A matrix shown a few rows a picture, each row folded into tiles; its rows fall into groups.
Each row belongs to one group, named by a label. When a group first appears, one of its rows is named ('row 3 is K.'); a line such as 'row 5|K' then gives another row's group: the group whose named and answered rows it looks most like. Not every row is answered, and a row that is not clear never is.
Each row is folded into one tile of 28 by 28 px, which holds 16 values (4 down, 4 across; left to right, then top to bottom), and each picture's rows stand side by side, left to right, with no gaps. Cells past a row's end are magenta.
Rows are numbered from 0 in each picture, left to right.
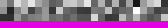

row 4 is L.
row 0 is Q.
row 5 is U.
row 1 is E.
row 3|L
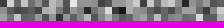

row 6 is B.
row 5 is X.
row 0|X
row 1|B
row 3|B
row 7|B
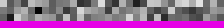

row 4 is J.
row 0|Q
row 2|L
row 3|U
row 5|X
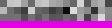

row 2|B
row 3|J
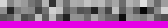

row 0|Q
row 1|L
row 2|Q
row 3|E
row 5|B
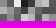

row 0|U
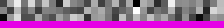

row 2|X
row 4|L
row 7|Q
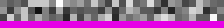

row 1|E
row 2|Q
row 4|L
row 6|B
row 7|Q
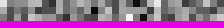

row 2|Q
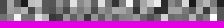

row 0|J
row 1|E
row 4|U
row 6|U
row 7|J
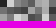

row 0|X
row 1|J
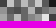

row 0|X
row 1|J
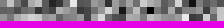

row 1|E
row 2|U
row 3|J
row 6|J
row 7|L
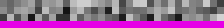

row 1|L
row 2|Q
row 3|E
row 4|Q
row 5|Q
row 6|Q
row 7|X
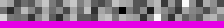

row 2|J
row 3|Q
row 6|L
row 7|J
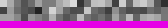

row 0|E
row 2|U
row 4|X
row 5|E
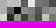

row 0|X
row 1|Q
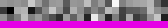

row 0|B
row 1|B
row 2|L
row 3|L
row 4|Q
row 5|J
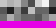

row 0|E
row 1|U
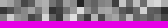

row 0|E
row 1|J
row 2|J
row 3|L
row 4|X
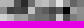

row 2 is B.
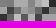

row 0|Q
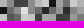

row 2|Q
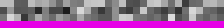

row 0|E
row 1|E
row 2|B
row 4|E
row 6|B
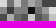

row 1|B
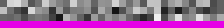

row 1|U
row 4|B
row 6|E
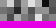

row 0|X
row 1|E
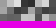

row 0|U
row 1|X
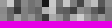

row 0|X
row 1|B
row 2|X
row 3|X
